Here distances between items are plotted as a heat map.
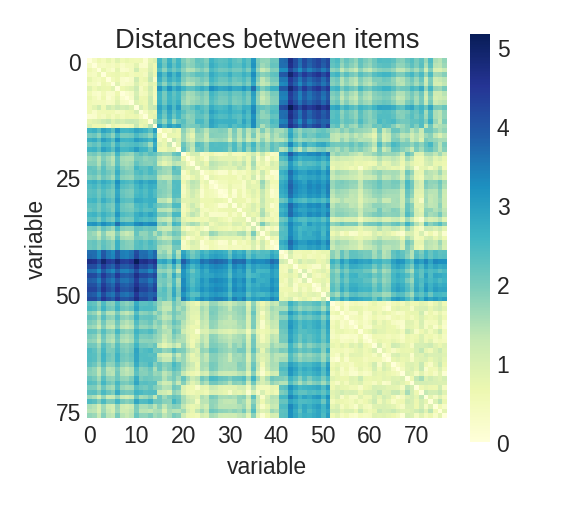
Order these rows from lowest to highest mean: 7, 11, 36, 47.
36, 7, 11, 47
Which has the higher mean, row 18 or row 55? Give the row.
18
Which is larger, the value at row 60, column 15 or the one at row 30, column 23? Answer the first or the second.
the first
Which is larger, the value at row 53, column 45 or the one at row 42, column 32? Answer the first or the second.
the second
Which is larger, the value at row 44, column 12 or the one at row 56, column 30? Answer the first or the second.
the first
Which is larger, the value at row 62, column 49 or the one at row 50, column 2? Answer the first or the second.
the second
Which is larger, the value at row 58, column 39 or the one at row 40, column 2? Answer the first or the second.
the second
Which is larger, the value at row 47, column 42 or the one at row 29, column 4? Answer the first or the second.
the second
